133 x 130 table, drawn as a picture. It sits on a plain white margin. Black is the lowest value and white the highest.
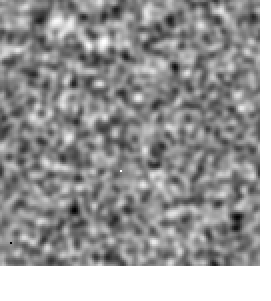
Grain: blotchy. Average level on the scale: 50%. Slope: none. Mirror symmetry: none. Lone odd cells: 2, 1 higher and 1 lower than their neighbours. Stripes: none.
